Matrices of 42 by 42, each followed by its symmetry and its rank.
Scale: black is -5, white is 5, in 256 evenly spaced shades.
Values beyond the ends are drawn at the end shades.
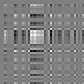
symmetric, rank one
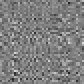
neither, rank five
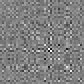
symmetric, rank three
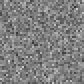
neither, full rank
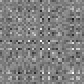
symmetric, rank three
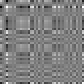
symmetric, rank one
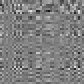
neither, rank three
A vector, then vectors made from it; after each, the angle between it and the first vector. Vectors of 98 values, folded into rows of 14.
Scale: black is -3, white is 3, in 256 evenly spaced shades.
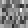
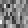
orthogonal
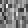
orthogonal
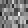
partly opposed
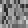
partly aligned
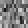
partly aligned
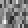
orthogonal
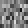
partly opposed
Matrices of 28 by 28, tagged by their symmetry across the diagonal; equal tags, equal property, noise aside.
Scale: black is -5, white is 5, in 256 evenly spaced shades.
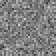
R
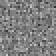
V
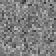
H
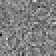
V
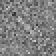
R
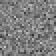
H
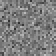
H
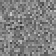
H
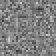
V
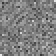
R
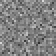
R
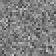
V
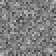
R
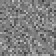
V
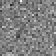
H
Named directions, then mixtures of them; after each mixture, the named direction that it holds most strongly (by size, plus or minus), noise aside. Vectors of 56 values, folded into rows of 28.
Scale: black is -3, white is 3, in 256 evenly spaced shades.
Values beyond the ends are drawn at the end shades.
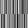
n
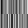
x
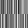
n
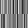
n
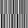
n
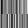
x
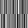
n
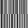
x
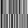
x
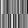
x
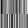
x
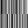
x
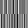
n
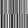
x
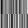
x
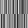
n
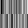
x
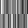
x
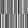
n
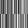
n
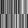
n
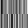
x
